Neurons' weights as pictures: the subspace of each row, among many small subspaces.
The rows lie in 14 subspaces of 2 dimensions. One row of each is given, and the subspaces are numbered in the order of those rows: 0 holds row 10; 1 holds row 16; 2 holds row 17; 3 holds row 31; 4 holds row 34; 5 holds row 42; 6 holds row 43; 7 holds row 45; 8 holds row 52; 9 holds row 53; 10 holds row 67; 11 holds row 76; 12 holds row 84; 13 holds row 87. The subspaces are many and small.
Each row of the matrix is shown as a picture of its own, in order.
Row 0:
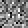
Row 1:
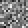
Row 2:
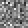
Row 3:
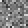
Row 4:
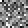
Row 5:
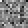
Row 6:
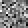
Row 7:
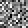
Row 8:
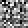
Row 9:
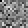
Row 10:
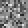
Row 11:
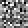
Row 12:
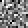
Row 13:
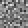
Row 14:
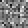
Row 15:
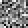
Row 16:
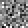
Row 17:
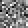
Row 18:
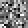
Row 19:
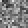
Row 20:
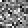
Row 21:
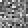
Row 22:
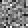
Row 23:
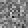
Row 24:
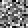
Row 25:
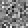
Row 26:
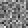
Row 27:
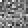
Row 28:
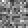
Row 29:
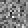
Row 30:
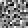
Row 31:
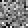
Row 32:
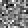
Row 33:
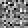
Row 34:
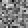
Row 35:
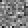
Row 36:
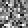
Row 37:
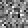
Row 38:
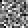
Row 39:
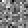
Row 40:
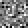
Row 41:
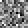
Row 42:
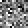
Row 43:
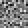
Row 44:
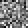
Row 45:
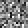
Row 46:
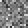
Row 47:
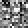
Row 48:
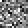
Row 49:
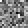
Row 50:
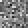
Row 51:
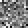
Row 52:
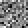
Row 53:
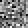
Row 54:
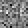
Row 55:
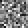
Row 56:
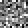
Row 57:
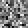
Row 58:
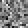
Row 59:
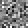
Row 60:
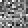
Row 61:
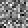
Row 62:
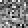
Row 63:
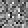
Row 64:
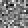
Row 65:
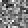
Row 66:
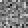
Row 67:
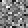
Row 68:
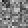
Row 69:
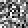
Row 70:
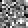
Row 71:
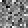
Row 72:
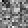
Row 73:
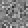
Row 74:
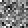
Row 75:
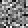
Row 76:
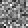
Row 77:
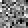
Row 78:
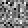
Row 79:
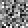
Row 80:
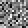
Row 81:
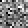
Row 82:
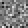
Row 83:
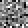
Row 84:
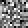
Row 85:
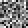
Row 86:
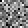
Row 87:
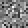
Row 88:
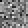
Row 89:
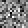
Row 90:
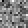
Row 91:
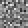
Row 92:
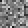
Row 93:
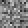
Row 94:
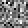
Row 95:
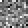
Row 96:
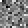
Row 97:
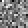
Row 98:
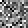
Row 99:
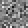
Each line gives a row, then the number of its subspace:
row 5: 2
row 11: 6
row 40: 1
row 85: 3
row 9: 8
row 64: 4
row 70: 2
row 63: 7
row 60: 9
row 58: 0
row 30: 12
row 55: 0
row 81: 5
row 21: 9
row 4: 3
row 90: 12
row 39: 6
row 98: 8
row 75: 11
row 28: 12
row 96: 10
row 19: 4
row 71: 10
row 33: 6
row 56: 7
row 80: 8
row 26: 3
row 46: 11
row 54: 2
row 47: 4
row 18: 0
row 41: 1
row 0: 7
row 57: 0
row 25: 13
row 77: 2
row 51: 3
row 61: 11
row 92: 13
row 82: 1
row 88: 9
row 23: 5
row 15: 11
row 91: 6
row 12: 12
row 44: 3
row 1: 8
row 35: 1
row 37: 13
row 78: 10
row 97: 12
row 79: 1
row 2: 10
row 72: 4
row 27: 9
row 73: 13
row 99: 13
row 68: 4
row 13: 6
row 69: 5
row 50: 9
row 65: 4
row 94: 10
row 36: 0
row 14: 2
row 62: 5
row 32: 4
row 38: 0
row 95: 7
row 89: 5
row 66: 7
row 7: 8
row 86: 3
